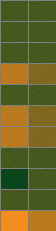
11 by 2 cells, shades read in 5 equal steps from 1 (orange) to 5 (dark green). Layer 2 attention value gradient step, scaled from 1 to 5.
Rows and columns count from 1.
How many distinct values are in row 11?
2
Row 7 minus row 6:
0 0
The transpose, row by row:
4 4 4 2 4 2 2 4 5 4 1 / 4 4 4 3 4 3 3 4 4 4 2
